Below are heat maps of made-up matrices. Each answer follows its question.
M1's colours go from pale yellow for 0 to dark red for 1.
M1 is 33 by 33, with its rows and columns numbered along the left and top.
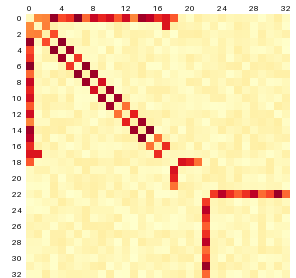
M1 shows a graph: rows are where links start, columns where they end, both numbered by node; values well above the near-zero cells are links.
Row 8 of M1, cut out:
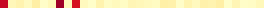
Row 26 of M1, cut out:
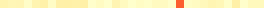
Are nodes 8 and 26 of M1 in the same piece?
no
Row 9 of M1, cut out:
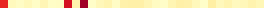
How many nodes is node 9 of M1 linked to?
3
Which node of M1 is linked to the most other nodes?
node 0
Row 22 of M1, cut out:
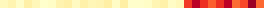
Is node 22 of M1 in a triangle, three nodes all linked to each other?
no
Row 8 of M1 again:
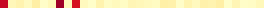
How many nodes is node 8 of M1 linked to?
3
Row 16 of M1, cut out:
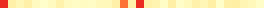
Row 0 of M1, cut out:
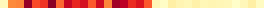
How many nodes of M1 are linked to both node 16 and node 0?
2
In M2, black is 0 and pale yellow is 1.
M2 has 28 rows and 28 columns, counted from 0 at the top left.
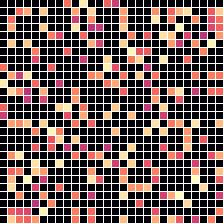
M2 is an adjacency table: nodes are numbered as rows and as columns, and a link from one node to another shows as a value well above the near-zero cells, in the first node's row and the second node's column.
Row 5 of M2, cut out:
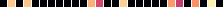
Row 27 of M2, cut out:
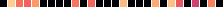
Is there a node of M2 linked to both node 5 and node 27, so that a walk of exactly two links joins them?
yes
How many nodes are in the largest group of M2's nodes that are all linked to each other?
7
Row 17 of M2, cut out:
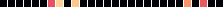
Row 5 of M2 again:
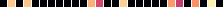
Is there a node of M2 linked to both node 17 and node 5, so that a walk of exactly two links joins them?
no
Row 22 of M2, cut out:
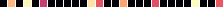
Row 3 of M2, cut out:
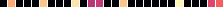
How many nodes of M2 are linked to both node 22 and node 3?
6
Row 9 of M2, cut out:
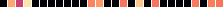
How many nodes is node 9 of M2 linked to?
11
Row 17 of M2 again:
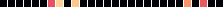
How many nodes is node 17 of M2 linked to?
5
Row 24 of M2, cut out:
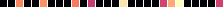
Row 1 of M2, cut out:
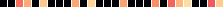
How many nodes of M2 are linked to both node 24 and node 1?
8
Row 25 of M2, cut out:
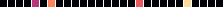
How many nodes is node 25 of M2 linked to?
4
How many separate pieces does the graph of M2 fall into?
1
